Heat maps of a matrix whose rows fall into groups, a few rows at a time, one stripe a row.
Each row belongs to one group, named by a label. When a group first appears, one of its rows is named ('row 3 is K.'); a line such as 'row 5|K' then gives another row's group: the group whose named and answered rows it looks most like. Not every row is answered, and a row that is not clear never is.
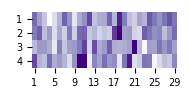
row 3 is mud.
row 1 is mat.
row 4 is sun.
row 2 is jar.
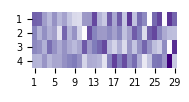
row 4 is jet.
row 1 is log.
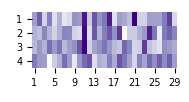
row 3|sun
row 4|mat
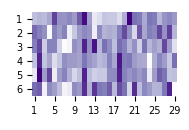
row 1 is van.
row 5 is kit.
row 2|mat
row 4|kit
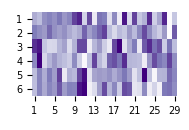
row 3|jar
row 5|sun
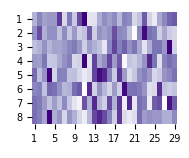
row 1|sun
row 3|jet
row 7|log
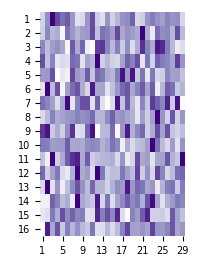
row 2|mud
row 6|kit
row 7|jet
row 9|jar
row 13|kit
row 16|kit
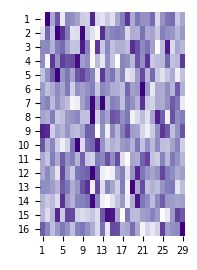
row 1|kit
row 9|jar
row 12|van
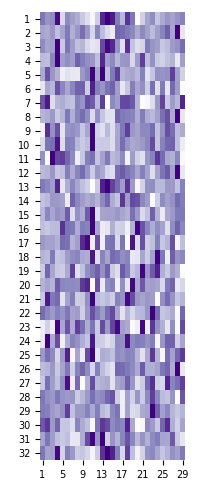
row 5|mud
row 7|jar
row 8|jet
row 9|kit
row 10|kit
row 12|jet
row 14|jet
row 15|sun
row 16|van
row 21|kit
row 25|sun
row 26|jet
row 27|sun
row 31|mud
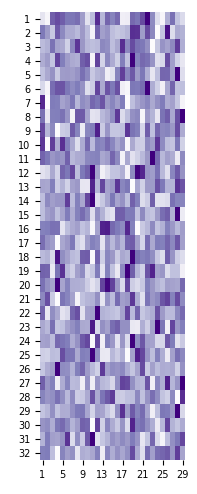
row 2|log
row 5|jet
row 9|mat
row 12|van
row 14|sun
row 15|jet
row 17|mat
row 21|mat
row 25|van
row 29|jet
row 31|sun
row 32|mat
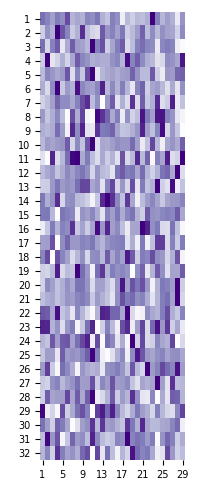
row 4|kit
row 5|sun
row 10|sun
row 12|jet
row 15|mat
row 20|jet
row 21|jet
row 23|jar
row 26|mat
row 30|mud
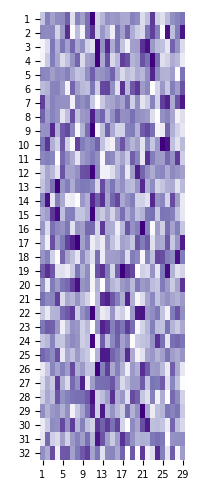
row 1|sun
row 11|mat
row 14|mud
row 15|kit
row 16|mud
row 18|mat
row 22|van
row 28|sun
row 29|mud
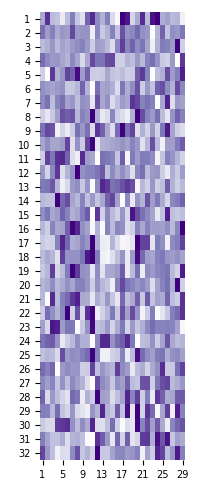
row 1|jar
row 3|jet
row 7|log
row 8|van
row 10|sun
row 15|log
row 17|van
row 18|van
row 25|van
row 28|mat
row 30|van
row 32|mat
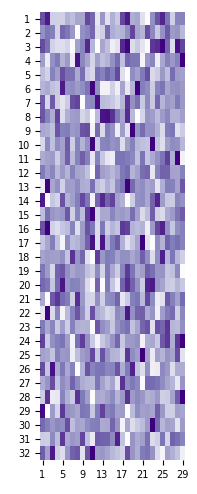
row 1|jar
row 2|mat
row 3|jar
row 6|van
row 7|mat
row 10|sun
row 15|sun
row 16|jar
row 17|mud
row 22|kit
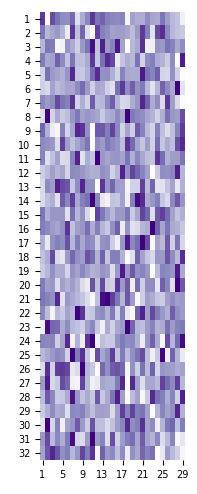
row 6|jet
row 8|kit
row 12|jet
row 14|van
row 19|jet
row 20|log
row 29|jet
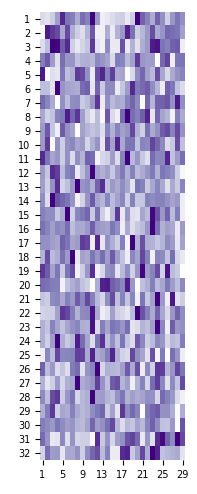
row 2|kit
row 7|mat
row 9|mat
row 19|jar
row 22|van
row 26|mat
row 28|kit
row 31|mat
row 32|jar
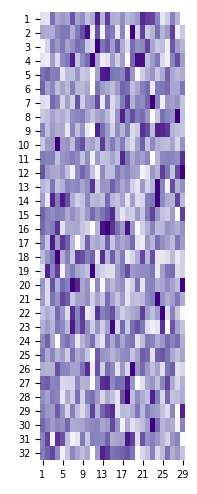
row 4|van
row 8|jet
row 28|jar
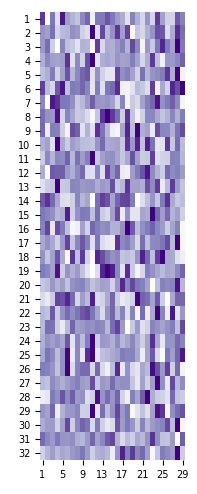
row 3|mat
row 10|log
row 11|sun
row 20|jet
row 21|van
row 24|sun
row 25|sun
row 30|jet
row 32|jet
